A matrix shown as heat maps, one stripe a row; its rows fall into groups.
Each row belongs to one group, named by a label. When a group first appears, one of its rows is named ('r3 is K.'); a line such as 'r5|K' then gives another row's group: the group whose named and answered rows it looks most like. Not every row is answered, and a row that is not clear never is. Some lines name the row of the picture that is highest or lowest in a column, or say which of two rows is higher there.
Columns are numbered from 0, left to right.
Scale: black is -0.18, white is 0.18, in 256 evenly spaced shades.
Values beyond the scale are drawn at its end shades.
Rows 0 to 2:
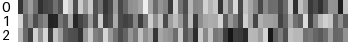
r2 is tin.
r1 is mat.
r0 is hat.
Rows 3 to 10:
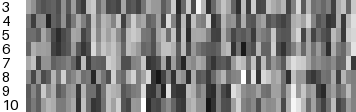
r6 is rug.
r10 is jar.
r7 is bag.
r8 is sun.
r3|hat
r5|rug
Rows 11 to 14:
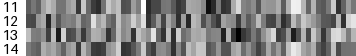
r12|rug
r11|jar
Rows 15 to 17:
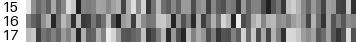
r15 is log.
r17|bag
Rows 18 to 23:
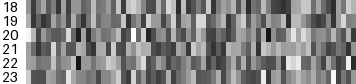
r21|sun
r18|rug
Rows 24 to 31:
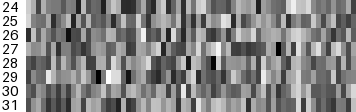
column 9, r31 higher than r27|Yes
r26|bag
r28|sun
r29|jar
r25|mat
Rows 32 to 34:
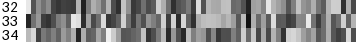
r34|bag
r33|hat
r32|mat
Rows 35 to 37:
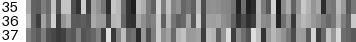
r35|tin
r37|mat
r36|tin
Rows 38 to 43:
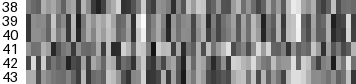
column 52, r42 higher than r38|No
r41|mat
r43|bag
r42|bag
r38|jar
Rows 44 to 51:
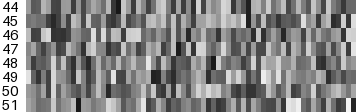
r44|mat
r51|log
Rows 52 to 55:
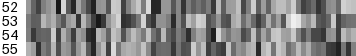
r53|jar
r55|sun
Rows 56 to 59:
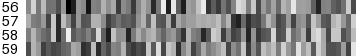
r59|hat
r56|bag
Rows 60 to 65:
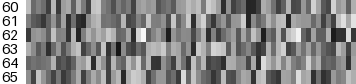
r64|sun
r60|tin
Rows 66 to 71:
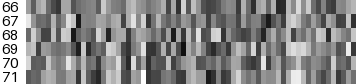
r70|jar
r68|tin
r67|log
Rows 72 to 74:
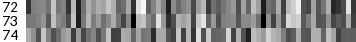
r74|mat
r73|log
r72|log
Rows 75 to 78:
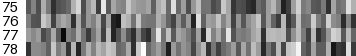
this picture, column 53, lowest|76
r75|rug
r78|log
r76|mat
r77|mat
